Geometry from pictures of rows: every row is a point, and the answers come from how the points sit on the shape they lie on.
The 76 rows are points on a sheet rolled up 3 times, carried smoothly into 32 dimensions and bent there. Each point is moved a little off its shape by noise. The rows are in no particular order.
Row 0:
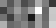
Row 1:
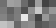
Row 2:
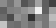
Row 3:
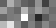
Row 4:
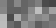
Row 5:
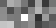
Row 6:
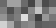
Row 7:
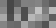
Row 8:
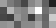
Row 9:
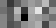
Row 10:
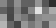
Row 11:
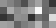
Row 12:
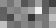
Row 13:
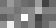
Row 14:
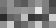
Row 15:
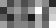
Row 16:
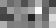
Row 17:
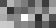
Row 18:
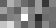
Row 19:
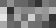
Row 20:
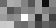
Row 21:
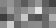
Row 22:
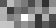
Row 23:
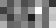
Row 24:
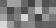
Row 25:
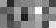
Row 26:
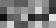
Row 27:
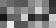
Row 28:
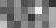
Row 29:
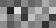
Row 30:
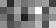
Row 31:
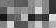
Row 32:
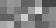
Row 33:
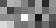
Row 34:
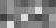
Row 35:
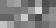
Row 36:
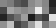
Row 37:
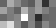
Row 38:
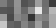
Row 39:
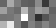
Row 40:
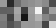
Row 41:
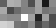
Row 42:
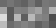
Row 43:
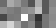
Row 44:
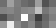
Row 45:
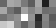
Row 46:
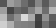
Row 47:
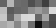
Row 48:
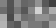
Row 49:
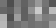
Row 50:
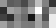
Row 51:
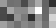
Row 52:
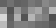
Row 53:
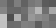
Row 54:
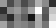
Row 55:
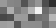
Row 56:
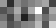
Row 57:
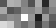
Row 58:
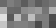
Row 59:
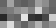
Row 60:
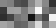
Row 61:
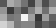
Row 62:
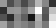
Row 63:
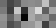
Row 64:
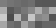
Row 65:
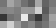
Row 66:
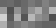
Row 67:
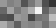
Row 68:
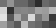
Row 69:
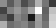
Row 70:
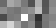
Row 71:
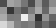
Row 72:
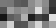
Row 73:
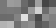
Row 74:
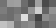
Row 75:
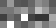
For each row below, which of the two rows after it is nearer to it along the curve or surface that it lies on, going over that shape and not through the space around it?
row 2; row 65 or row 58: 65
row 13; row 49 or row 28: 28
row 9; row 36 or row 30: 30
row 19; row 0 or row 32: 0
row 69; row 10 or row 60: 10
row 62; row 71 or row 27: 27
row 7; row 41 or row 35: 41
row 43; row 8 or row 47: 8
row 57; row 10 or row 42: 42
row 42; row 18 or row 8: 8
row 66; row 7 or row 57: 7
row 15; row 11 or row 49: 11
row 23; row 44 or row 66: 66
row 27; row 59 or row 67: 59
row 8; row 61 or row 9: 61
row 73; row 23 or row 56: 23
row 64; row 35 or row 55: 55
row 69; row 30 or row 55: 55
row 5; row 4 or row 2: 2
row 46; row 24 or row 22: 24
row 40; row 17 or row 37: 17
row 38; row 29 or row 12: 12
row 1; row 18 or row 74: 74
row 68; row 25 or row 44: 25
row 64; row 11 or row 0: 0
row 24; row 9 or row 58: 58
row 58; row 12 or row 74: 12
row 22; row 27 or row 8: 8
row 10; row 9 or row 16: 16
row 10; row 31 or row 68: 68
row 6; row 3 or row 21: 21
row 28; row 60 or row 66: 66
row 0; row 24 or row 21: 21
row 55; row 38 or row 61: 38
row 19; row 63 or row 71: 63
